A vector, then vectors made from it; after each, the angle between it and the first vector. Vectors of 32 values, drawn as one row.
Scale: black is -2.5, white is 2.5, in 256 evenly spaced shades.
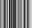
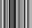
nearly parallel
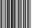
partly aligned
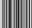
orthogonal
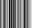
nearly parallel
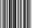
nearly parallel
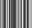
nearly parallel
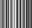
partly opposed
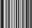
partly opposed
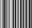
orthogonal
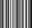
nearly opposite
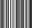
nearly opposite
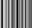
partly opposed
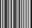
orthogonal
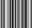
orthogonal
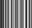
partly opposed
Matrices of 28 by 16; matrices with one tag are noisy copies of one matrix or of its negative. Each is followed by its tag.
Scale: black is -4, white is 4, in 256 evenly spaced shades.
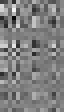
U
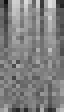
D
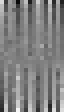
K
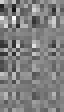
U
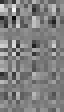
U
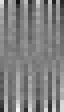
K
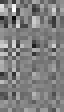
U
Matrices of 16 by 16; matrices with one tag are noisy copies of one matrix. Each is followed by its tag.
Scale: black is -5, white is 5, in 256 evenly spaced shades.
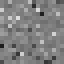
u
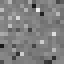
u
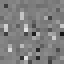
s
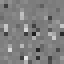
s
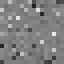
u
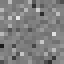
u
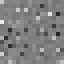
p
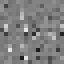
s
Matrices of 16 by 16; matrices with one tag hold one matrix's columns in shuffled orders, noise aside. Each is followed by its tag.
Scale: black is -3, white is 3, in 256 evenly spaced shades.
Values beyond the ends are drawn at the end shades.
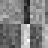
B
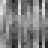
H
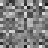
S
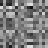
S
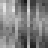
H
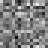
S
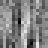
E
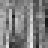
E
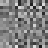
S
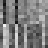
B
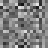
S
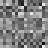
S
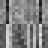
B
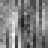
E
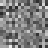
S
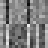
B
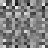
S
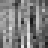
E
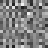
S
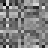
S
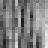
E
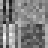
B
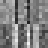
B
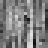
E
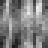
H
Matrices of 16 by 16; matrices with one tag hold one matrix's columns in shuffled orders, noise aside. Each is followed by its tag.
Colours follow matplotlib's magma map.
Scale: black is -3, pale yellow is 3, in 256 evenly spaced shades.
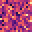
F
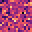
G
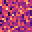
F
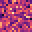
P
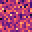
P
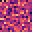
G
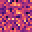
G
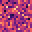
P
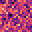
P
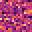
G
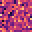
F
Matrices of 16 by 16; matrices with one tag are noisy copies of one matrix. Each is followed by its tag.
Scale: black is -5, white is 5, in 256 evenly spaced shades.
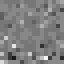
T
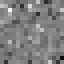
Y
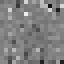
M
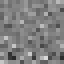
T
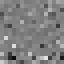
T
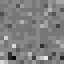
T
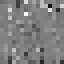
M
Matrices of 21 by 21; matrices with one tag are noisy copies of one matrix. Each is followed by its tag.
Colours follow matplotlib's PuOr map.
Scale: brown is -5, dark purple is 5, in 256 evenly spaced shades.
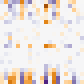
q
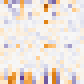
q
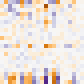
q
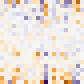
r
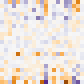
r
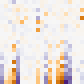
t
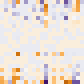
r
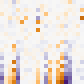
t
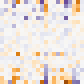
r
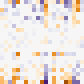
r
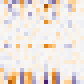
q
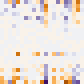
r
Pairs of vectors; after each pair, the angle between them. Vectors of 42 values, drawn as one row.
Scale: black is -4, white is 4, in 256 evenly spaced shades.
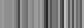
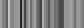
orthogonal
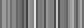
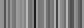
nearly opposite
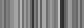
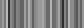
partly aligned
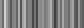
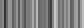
nearly opposite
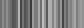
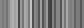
nearly opposite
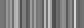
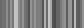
nearly parallel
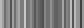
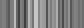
partly opposed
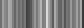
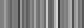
partly aligned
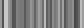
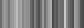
partly opposed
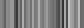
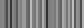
orthogonal
